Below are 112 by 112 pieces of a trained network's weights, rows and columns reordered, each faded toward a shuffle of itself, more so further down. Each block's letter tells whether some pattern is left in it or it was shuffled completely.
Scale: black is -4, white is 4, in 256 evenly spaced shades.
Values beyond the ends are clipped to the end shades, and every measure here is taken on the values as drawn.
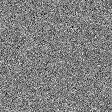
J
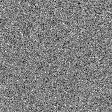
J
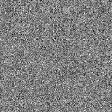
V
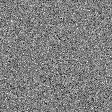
J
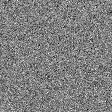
J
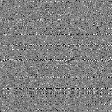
V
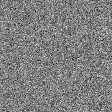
J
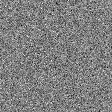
J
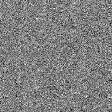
V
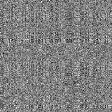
V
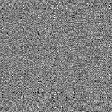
V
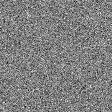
J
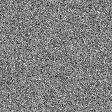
J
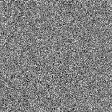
V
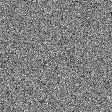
J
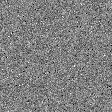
J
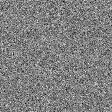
J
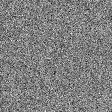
J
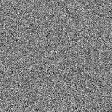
V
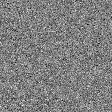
J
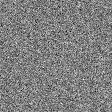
J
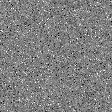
J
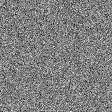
J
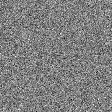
J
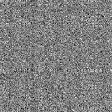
V
